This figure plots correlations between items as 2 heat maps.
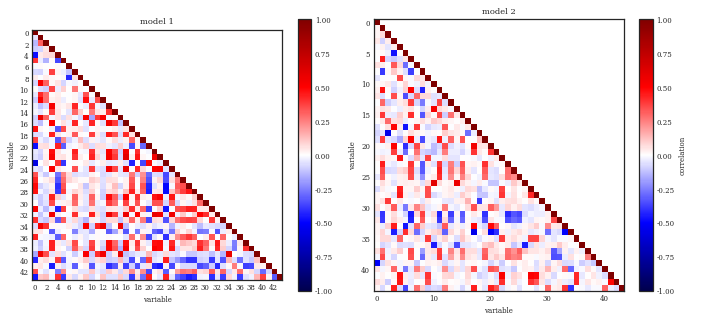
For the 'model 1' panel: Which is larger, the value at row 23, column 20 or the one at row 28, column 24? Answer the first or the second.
the first
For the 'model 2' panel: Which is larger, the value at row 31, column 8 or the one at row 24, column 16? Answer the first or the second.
the first
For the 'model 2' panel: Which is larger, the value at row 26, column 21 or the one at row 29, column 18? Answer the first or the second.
the first
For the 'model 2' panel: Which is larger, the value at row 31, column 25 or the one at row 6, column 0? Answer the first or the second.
the second
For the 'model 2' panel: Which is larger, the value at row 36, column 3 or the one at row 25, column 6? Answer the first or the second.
the second
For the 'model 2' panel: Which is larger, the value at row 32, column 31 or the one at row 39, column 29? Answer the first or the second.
the first
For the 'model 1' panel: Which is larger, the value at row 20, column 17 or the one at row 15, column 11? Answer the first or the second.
the second
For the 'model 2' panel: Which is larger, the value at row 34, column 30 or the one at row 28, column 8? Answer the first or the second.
the second
